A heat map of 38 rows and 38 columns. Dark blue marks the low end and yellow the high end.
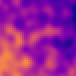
Grain: blotchy. Slope: up to the bottom left. Mirror symmetry: none. Ninth with the lowest average: top right. Ninth with the highest average: bottom left.
